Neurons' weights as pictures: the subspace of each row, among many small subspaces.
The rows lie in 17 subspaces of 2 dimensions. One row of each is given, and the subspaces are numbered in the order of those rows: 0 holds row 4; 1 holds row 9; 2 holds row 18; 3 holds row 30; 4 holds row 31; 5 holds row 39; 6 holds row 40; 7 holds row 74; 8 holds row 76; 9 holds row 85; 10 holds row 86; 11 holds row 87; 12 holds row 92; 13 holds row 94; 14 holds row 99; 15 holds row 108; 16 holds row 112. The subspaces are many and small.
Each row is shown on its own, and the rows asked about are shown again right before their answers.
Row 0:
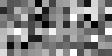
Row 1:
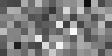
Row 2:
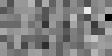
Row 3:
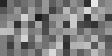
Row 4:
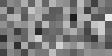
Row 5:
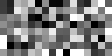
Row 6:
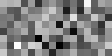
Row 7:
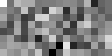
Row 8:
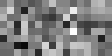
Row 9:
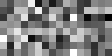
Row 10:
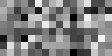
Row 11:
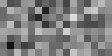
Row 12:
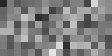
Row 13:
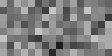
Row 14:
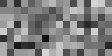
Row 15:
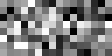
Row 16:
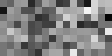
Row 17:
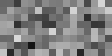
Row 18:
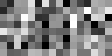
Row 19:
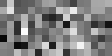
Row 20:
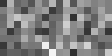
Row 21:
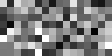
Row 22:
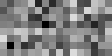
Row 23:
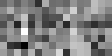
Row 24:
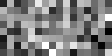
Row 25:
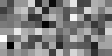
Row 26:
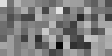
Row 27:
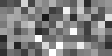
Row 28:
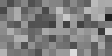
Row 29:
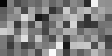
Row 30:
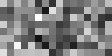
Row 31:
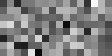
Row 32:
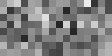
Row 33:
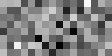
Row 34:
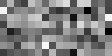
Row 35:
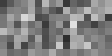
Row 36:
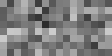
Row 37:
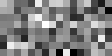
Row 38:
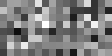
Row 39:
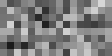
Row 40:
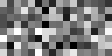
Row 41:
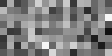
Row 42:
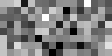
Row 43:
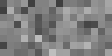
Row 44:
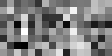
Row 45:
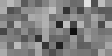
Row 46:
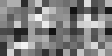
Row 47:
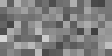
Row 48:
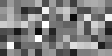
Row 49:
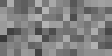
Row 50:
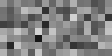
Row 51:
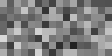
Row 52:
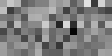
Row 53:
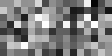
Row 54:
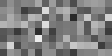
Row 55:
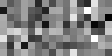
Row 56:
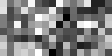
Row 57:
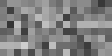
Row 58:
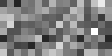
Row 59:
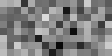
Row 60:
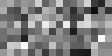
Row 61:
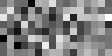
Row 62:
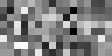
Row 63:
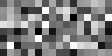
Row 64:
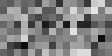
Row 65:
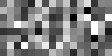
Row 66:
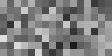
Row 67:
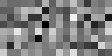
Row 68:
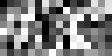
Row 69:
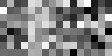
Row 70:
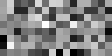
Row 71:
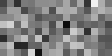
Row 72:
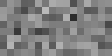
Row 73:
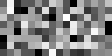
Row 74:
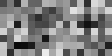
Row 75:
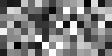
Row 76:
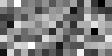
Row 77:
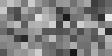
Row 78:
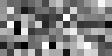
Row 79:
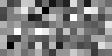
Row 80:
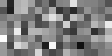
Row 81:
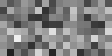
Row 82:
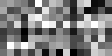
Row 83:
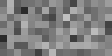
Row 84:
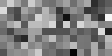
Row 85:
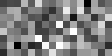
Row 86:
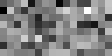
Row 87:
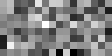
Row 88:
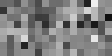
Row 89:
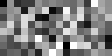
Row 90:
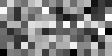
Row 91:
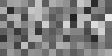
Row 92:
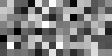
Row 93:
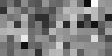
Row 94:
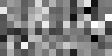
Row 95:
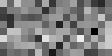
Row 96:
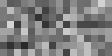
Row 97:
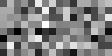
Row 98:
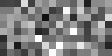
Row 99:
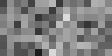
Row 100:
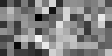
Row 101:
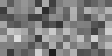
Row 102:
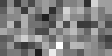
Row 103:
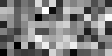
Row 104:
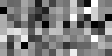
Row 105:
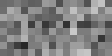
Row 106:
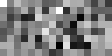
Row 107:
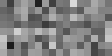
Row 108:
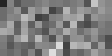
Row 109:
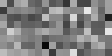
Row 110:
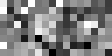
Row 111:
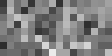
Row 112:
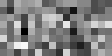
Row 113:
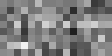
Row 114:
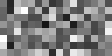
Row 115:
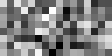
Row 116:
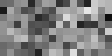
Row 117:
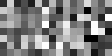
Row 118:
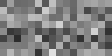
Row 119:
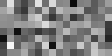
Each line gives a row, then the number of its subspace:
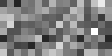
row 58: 8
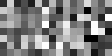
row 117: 2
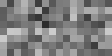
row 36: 7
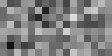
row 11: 5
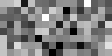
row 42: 0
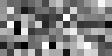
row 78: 5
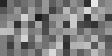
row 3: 15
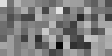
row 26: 2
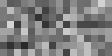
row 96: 5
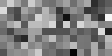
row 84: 3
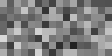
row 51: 6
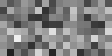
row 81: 8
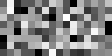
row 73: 11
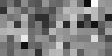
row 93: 13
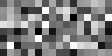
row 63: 4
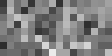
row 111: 10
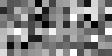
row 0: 6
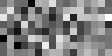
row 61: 1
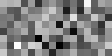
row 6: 9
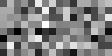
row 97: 6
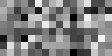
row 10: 1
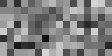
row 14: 7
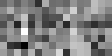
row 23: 16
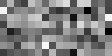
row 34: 10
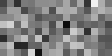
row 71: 4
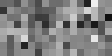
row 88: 13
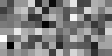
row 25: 12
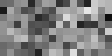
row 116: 14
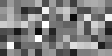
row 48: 4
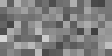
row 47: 7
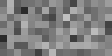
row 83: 11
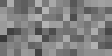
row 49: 7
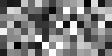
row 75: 9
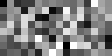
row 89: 15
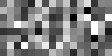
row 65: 15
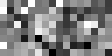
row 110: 10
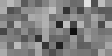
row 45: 9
